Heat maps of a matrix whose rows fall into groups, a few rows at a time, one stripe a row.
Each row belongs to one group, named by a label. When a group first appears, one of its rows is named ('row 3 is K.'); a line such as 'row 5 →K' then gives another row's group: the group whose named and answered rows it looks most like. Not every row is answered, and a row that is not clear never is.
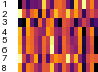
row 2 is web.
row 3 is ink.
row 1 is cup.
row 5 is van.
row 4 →van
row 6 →van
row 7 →web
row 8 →van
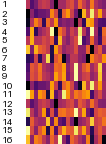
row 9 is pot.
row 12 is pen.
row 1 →pen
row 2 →cup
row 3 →ink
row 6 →van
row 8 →pot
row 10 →cup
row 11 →web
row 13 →web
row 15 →web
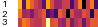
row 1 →van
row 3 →pot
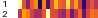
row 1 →web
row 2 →pot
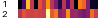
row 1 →ink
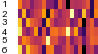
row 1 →pen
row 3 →van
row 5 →pot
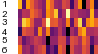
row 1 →van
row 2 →pot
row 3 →pot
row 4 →ink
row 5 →pen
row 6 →pen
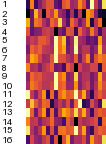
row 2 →ink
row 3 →van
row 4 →pen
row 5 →pot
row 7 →pot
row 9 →pot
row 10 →pot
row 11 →web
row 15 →web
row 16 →cup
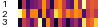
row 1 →cup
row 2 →web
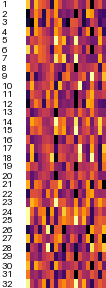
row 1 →van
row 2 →ink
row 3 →ink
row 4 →van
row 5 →pot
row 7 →pot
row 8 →pen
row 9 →cup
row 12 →ink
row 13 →pen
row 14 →pot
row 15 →pot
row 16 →pen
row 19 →pen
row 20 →pen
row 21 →van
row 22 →ink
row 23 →pot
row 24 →web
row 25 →web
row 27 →van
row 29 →pen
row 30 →van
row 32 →web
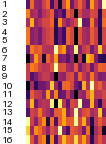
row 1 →cup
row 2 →pen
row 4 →pen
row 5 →pen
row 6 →pot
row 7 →ink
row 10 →cup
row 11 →ink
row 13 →pot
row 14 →web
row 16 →web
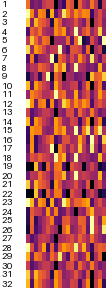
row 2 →web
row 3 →van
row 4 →pot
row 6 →van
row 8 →pot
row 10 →van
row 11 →pot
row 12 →web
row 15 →pot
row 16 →cup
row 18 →pot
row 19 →ink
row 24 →ink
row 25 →cup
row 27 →pen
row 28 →web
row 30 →pen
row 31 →van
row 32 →van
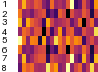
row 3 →van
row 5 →web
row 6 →pen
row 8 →pot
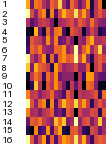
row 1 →van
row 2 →web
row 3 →pen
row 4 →ink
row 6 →pot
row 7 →web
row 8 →van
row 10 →ink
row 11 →pen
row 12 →web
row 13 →pen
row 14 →pot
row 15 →ink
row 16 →web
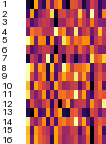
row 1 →ink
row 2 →cup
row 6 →pen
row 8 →web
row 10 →van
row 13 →ink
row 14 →web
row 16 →van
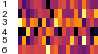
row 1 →pen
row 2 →cup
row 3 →web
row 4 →ink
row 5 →cup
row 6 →pot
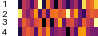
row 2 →web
